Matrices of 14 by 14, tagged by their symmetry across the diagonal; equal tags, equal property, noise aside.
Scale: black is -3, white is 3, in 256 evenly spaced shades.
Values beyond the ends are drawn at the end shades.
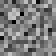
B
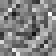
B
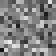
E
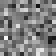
E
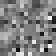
E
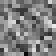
E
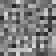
E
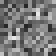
B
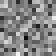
B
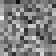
E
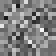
B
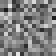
E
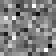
E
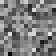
B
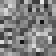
B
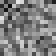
B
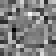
E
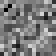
B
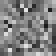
E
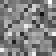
B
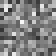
B
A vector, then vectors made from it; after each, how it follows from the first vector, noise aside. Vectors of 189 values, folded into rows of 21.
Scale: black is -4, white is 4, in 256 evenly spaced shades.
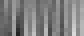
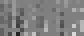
partly zeroed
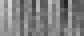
reversed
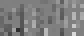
partly zeroed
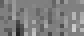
partly zeroed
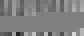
partly zeroed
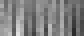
negated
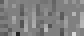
partly zeroed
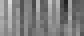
reversed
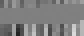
partly zeroed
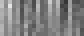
reversed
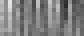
reversed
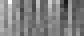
reversed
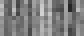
wrapped around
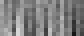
negated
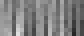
negated
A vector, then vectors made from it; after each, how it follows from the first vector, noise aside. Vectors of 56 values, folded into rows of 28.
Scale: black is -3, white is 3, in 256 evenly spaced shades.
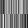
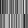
reversed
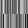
sign-scrambled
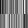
reversed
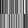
reversed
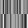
sign-scrambled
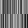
sign-scrambled
